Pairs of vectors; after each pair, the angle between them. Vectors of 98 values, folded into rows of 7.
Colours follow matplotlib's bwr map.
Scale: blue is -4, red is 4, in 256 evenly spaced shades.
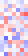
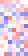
nearly opposite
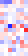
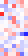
orthogonal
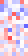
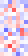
orthogonal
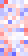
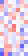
partly aligned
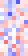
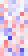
partly aligned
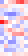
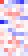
nearly opposite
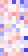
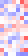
nearly opposite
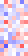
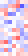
orthogonal
